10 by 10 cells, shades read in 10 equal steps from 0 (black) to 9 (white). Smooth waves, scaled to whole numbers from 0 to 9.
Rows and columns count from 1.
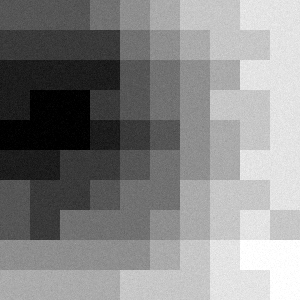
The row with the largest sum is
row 10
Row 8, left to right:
3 2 4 4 4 5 6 7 8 7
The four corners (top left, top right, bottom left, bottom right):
3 8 6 9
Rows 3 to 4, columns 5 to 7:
3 4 5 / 3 4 5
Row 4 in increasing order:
0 0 1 2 3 4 5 7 7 8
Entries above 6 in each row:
4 3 2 3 2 2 3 3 4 6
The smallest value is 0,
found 5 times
